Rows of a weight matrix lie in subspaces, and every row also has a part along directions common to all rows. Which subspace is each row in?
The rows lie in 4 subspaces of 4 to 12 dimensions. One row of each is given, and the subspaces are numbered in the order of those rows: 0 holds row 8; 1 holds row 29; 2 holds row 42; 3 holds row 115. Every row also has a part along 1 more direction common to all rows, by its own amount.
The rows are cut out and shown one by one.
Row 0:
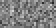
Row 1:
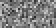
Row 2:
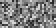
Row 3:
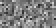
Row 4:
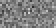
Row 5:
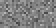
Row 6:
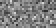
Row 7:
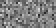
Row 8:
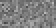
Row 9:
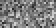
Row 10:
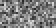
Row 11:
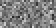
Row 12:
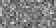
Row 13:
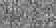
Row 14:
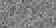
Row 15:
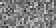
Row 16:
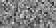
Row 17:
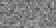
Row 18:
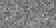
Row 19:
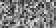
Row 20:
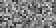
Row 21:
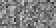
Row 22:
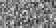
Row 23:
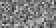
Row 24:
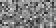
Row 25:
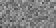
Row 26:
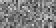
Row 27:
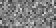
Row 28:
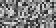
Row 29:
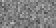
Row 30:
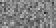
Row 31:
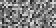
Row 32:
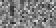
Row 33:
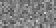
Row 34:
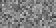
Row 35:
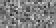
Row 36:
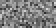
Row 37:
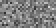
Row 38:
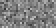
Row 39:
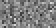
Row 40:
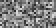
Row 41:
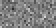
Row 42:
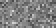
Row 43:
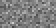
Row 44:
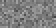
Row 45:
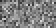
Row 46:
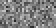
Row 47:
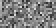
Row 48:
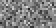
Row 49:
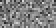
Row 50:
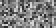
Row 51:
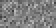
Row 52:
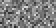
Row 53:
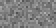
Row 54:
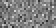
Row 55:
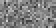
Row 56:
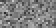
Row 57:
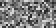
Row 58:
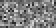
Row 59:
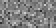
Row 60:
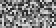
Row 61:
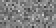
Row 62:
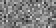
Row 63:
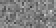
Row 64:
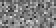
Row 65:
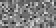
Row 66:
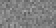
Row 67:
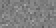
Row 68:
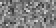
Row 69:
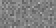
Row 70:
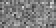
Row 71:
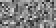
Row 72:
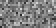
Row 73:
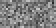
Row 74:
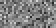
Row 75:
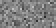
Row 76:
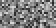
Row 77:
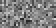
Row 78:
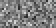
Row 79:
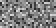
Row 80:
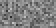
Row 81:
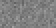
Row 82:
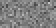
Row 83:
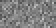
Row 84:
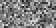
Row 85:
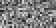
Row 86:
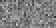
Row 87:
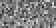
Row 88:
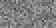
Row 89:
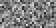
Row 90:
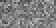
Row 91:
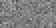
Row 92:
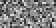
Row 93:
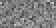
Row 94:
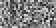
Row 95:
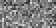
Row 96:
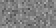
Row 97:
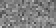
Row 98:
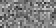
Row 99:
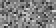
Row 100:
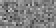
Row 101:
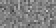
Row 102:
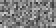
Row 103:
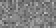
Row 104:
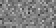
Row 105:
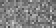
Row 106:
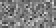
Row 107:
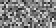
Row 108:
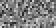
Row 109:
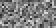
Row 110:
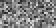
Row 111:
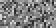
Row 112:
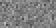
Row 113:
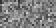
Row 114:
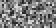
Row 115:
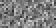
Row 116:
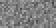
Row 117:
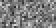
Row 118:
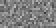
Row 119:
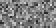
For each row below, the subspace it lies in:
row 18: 1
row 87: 2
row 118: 0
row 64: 3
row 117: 1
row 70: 0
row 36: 2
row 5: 0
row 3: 3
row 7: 2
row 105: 2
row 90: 0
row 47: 0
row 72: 2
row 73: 0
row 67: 0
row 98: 0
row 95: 2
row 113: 3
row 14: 0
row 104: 2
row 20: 3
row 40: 0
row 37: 0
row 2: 2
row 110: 0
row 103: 3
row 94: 1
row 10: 0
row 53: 0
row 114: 0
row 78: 1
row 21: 1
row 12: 1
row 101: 1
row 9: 0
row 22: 2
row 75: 0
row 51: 3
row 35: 1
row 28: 2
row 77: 3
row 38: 1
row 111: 3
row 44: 3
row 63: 1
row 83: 3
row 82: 0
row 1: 1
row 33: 1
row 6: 1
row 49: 0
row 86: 3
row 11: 1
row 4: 2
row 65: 3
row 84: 0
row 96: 1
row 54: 1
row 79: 0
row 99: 0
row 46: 1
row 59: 1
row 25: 2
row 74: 3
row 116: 2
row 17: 0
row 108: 2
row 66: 2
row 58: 3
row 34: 3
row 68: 1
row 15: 1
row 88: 3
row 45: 3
